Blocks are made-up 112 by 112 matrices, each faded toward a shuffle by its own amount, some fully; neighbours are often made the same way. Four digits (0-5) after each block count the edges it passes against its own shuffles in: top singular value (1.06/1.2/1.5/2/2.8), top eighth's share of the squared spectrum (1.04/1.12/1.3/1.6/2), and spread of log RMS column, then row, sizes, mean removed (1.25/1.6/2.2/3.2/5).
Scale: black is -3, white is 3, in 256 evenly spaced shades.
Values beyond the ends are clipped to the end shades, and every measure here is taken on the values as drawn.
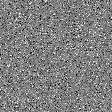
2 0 0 0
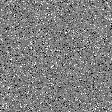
2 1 0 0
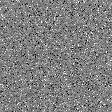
2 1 0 0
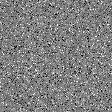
2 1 0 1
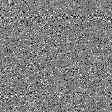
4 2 0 1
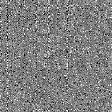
4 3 2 1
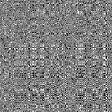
5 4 3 3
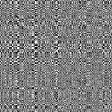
5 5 4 4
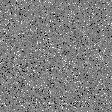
2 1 0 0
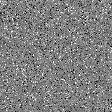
2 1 0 0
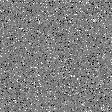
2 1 0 1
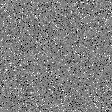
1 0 0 0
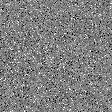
0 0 0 0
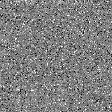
3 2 0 1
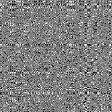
5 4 3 3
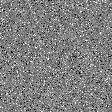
1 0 0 0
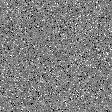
0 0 0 0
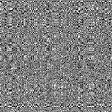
5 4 3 3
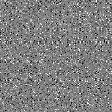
4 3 2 2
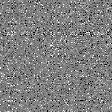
4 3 2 2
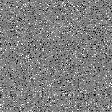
4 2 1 1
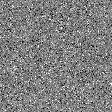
3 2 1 0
